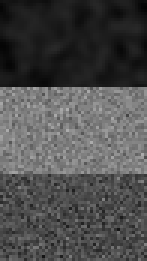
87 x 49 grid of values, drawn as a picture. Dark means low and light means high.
The table splits into 3 rows of 1 panel. Panel 1,1: very low, blotchy, faint in contrast. Panel 2,1: middling, fine-grained. Panel 3,1: low, fine-grained.
